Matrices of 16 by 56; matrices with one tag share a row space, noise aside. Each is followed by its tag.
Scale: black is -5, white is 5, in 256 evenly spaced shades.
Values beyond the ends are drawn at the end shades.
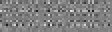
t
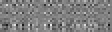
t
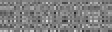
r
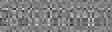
t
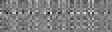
t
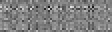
t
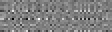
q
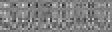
t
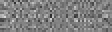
q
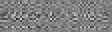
q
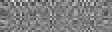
q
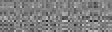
r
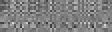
q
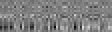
r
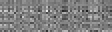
r
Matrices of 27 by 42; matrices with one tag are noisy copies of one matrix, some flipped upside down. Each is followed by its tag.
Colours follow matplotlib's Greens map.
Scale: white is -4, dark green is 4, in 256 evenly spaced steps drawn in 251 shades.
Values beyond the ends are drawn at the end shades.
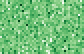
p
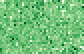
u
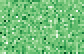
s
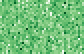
p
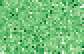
u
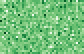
s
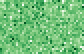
u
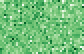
u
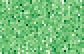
p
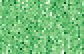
p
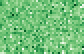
u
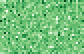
s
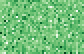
s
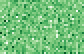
s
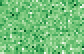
u
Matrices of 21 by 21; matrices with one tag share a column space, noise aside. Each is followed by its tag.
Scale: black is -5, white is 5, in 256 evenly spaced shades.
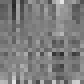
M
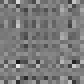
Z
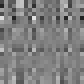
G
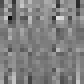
G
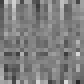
M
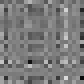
Z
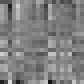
M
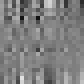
G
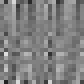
M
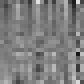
M
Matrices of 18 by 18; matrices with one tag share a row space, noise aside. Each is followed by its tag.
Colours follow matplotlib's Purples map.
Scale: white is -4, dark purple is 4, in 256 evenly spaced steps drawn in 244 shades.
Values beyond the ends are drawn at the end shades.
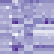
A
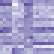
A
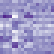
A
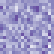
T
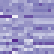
A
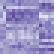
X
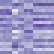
A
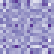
T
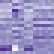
A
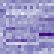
X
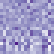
T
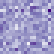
T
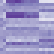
X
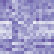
A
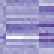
X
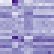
A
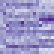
X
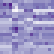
A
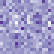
T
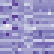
A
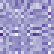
T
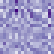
T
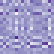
T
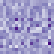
T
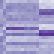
X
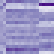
X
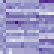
X
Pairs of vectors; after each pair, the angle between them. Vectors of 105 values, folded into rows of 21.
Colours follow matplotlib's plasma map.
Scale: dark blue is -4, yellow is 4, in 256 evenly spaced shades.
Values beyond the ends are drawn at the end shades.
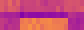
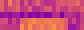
nearly parallel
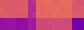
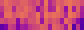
partly aligned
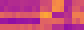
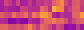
nearly parallel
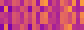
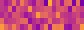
partly opposed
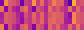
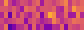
orthogonal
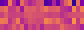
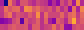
partly aligned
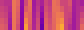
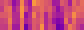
nearly opposite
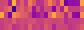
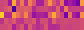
nearly parallel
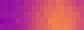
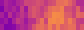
nearly parallel
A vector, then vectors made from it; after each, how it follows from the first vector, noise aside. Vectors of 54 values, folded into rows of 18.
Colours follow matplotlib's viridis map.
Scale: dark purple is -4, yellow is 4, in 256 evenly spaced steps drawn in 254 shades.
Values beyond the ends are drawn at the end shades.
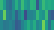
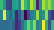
scaled up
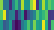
scaled up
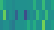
partly zeroed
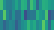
copied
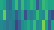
copied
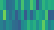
copied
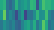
copied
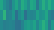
shrunk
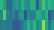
copied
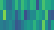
copied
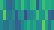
copied
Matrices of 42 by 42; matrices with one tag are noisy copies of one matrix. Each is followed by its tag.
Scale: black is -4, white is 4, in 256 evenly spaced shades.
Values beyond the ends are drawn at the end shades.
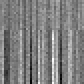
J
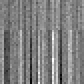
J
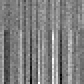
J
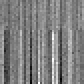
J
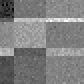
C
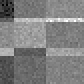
C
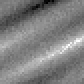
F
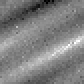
F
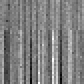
J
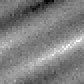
F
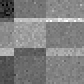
C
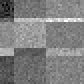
C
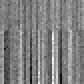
J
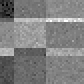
C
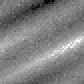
F
